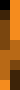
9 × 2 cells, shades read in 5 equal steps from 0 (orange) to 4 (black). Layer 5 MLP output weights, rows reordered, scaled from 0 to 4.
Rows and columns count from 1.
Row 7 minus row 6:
0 1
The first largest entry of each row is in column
1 1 1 1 1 1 2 2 2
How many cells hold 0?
5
